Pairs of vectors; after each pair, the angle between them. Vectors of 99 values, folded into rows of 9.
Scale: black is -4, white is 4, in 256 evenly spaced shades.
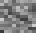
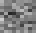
partly aligned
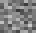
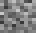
partly opposed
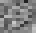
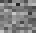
orthogonal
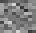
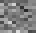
nearly parallel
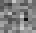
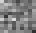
partly opposed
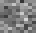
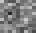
partly aligned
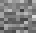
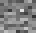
nearly opposite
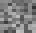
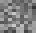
nearly parallel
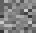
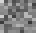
partly opposed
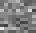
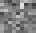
orthogonal
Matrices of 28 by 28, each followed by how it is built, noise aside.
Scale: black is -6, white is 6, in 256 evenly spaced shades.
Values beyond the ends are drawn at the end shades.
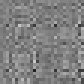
low rank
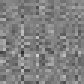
low rank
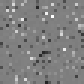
sparse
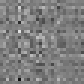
low rank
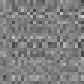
low rank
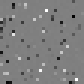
sparse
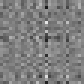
low rank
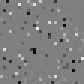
sparse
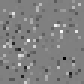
sparse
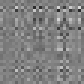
low rank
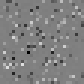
sparse
